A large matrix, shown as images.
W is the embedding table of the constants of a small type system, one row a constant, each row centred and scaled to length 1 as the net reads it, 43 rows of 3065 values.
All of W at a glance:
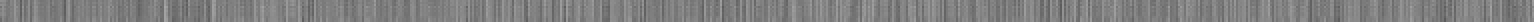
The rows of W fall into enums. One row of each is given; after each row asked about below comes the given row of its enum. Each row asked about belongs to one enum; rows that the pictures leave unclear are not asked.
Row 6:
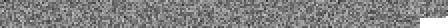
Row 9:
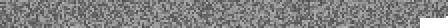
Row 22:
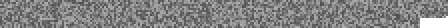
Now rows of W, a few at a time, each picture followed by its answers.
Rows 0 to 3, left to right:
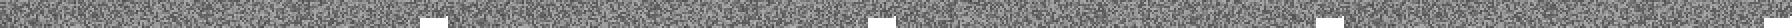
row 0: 9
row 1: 9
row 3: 9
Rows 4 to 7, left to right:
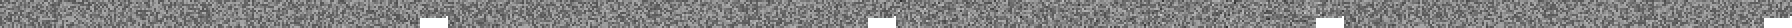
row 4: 22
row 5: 9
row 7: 9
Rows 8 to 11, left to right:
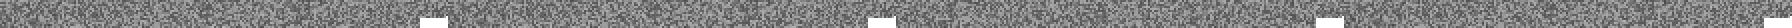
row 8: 9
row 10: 22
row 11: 9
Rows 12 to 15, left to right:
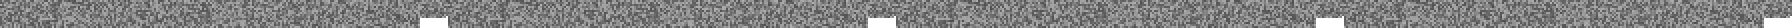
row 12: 22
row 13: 22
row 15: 22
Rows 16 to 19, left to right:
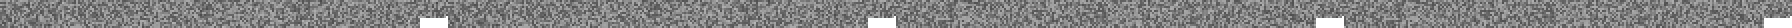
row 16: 9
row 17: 9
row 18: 22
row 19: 22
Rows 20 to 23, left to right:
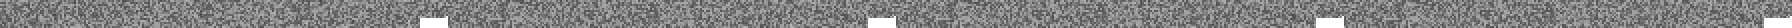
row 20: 9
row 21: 22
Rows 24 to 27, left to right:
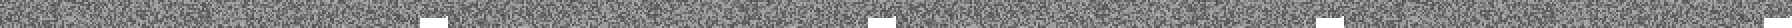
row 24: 22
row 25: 9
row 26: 9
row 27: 22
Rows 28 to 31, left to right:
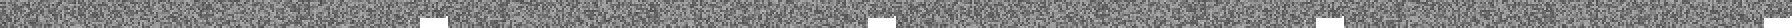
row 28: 9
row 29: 22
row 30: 9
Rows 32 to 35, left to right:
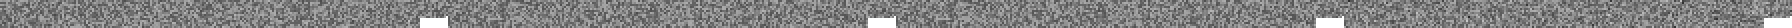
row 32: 9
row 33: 22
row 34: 22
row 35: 6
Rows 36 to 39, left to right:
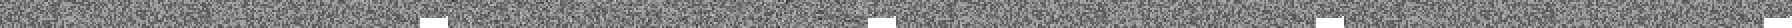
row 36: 22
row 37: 6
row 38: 22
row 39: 22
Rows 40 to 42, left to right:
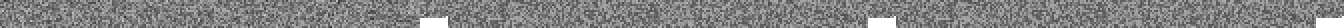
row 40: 6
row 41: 22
